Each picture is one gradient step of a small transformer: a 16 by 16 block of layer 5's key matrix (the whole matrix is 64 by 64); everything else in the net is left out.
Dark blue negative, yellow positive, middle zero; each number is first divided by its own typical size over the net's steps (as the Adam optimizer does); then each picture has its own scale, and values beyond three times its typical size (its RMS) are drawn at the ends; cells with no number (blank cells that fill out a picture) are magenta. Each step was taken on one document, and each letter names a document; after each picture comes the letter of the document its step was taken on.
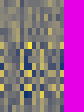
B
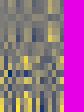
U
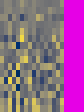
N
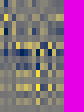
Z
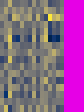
B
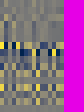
Z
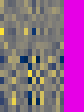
U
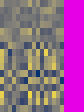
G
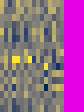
B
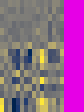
U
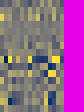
G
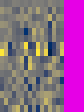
G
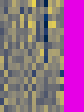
B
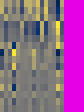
Z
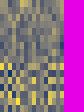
G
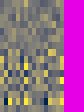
U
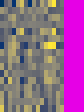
N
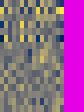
B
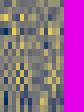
N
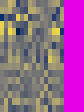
G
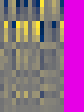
Z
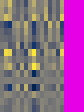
Z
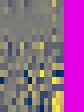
N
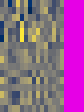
G
